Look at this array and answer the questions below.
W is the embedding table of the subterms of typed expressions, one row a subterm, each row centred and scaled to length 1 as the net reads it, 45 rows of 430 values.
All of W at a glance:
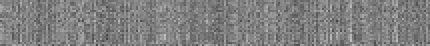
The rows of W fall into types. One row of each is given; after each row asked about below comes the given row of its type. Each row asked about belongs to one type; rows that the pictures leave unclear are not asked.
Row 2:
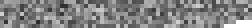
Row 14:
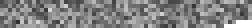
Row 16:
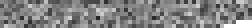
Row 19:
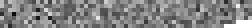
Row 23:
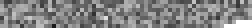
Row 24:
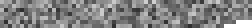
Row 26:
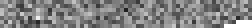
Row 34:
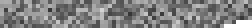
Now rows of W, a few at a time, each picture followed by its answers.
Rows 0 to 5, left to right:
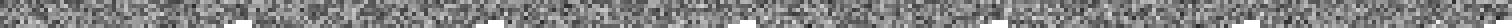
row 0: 14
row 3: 23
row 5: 14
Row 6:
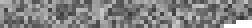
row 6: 34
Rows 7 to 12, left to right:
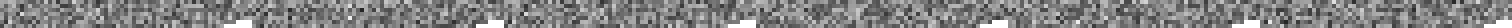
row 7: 19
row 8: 24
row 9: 19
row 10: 34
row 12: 24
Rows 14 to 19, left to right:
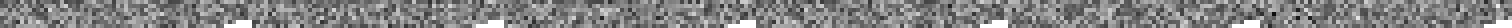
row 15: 23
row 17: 14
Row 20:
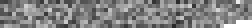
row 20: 16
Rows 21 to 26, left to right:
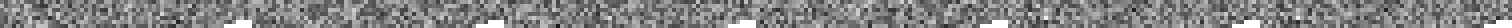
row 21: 19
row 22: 34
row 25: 26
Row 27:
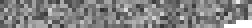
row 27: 14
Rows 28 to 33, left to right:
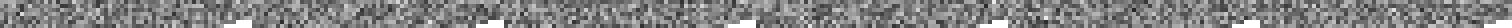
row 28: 19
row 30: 23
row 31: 34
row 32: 26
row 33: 14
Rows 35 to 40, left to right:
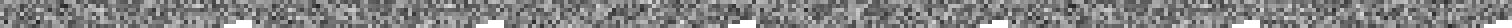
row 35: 2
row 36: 2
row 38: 34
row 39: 2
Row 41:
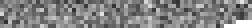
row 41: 2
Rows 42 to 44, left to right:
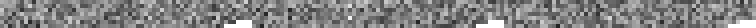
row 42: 26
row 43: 24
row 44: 23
